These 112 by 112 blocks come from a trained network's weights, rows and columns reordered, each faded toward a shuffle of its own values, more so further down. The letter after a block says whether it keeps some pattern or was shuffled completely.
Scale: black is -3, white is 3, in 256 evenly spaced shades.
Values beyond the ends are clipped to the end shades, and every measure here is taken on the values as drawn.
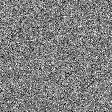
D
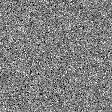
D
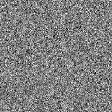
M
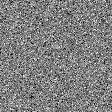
D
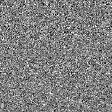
M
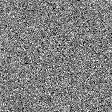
D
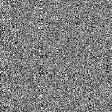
M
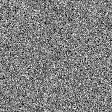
D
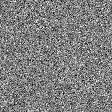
D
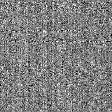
M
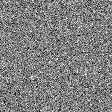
D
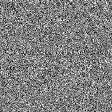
M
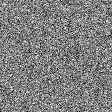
D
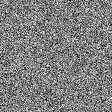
D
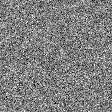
D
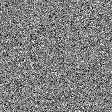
D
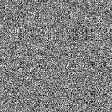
M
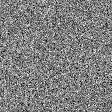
D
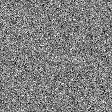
D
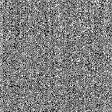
M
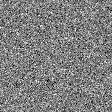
D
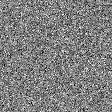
D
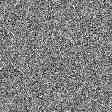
D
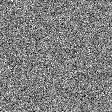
D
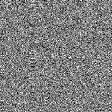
M
